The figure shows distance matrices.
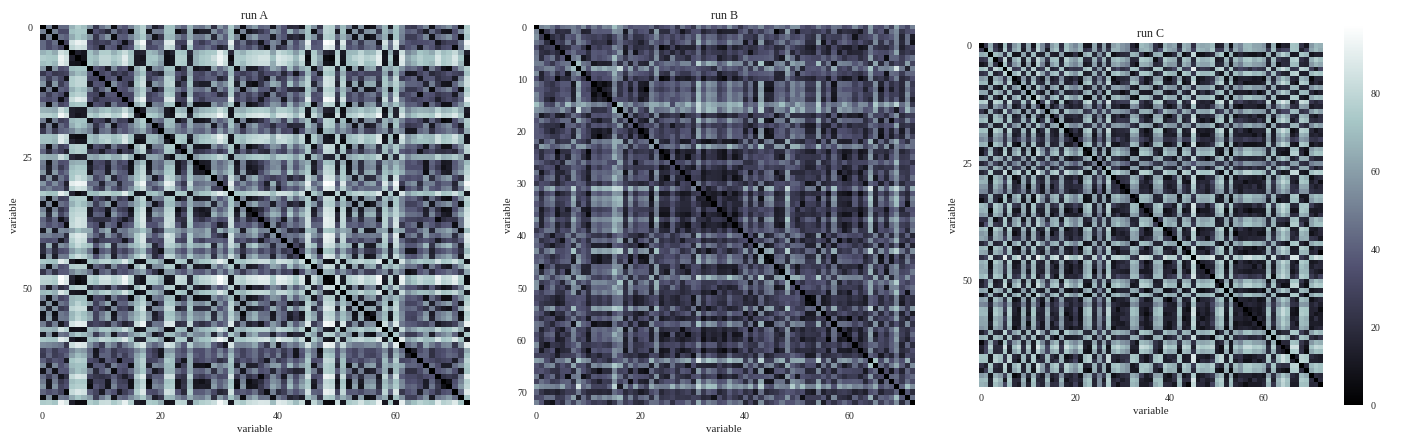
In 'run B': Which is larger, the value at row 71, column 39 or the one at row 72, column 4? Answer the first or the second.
the second
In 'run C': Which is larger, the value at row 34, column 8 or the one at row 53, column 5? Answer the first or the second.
the second
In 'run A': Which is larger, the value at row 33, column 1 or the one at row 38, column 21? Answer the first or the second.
the second
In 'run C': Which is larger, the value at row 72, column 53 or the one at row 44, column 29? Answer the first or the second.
the first
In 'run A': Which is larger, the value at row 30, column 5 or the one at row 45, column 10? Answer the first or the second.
the first
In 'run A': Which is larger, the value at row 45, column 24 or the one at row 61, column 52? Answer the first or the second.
the first
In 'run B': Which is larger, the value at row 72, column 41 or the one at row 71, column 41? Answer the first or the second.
the first
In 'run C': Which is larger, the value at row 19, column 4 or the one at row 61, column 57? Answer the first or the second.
the second
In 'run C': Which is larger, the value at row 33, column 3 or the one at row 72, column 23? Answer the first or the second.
the second
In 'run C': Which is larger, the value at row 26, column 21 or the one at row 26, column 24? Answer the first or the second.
the first
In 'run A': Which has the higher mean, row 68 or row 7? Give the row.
7
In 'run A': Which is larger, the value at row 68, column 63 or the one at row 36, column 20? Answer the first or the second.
the second
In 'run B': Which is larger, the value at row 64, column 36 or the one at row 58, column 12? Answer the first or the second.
the first
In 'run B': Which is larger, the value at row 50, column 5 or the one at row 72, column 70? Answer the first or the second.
the first
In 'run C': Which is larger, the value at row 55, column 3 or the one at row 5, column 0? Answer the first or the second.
the second
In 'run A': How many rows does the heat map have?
73
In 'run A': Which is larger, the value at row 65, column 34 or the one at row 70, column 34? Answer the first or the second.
the first
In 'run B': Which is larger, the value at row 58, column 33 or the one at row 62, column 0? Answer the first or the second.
the second
